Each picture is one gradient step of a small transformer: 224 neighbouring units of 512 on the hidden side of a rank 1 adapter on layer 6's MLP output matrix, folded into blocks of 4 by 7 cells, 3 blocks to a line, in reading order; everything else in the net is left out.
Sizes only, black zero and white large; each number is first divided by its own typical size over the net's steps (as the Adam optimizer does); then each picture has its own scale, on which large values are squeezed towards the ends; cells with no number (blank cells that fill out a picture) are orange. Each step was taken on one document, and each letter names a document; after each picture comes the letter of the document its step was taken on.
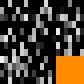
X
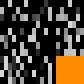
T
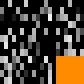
T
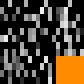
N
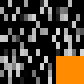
N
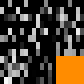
X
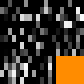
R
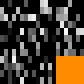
N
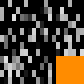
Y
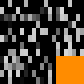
Y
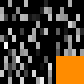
Y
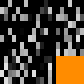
X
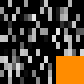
N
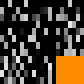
T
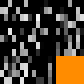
R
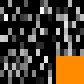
X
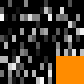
Y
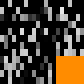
Y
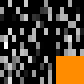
T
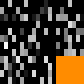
T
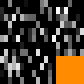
N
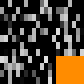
N
